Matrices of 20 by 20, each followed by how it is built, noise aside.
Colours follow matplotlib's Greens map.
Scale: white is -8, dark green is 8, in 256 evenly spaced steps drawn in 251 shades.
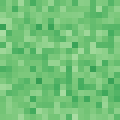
noise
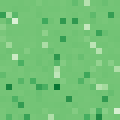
sparse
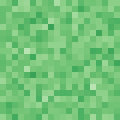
noise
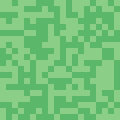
noise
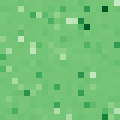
sparse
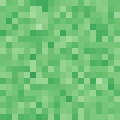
noise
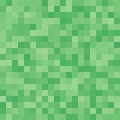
noise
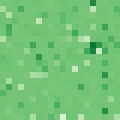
sparse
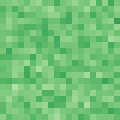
noise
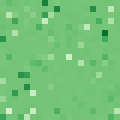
sparse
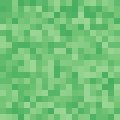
noise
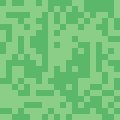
noise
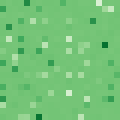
sparse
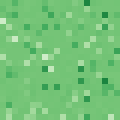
sparse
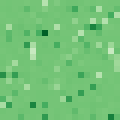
sparse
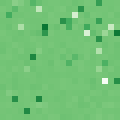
sparse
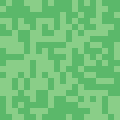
noise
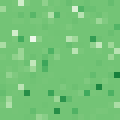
sparse
